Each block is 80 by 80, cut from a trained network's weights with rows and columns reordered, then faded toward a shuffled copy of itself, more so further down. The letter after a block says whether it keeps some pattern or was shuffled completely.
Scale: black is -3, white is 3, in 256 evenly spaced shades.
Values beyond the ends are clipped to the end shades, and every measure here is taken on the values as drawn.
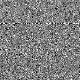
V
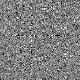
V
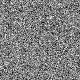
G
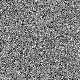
G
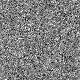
G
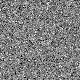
G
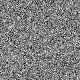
G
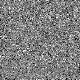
V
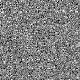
V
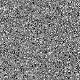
V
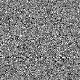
V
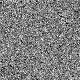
G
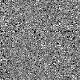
V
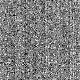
V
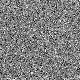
G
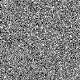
V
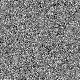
G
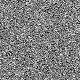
G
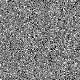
V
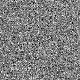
V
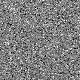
G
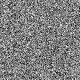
G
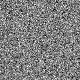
G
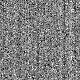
V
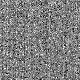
V
